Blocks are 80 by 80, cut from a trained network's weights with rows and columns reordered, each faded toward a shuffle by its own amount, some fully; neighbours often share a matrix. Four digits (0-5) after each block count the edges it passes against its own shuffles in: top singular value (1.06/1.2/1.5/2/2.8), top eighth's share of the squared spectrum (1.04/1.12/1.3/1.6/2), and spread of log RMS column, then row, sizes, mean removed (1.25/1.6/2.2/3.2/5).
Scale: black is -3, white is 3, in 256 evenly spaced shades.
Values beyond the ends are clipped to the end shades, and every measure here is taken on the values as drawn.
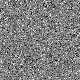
0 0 0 0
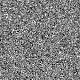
2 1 0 0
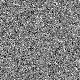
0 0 0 0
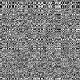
5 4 2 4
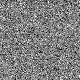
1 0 0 0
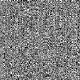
3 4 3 2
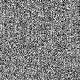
3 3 0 0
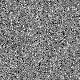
0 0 0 0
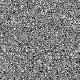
3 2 1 1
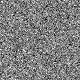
0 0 0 0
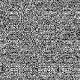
4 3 1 2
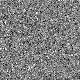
0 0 0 0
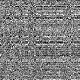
4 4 1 3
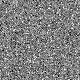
1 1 0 0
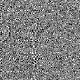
3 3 2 2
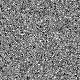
1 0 0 0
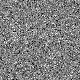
1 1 0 0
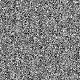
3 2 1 0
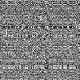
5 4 2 3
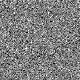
3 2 0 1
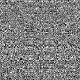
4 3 1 2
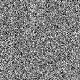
3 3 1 1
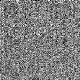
3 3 1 1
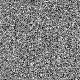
2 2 0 0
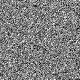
2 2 0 0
